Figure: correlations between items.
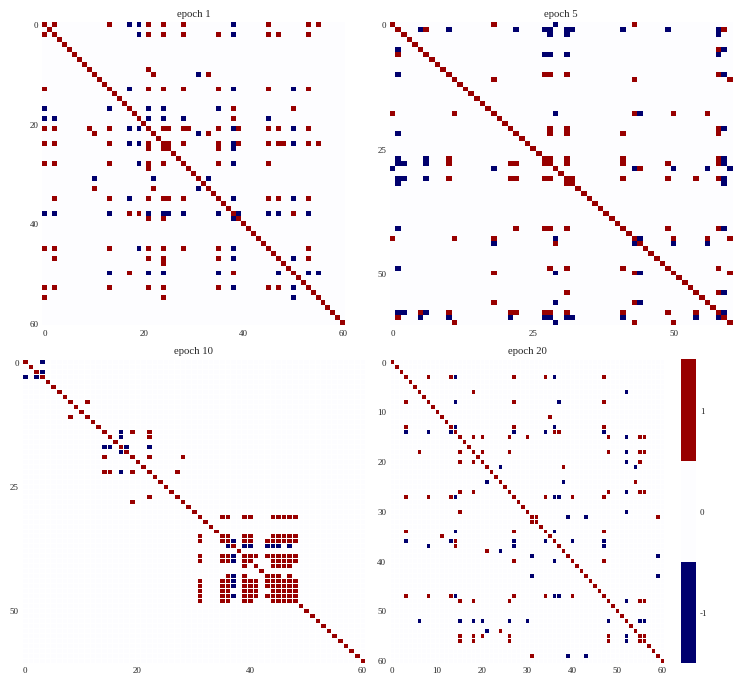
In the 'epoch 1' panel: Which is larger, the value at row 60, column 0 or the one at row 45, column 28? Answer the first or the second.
the second
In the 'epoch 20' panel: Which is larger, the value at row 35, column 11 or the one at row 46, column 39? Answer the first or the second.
the first
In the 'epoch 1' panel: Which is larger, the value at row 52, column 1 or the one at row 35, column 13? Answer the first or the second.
the second
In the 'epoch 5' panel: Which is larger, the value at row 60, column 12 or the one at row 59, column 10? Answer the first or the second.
the first
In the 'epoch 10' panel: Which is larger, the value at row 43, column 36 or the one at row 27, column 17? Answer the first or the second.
the first
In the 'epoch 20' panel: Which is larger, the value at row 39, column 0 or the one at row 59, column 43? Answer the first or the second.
the first
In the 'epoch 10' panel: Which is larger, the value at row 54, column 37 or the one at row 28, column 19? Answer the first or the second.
the second
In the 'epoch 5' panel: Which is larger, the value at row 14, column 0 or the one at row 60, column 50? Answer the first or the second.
the second
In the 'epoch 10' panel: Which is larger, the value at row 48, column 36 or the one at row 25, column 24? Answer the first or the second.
the first
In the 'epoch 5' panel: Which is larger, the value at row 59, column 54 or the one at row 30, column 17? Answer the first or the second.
the second
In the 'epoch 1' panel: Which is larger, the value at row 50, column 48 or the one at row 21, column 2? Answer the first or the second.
the second
